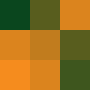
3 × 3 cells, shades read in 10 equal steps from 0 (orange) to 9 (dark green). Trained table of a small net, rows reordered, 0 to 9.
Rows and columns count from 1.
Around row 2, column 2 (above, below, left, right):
6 1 1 6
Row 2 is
1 2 6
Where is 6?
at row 1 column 2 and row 2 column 3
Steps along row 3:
up up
